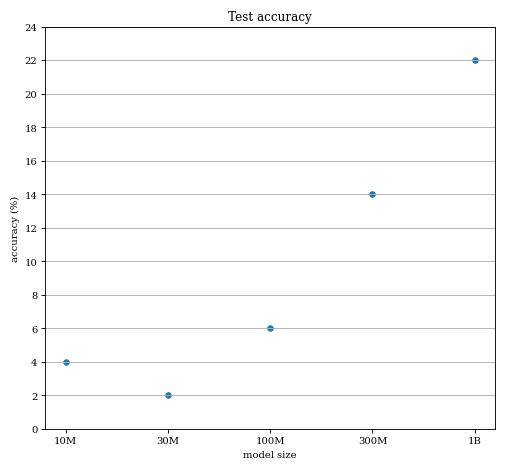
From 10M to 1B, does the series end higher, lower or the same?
higher
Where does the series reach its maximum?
1B
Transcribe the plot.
Title: Test accuracy
x-axis: model size, ticks 10M 30M 100M 300M 1B
y-axis: accuracy (%), ticks 0 2 4 6 8 10 12 14 16 18 20 22 24
Values:
4 2 6 14 22
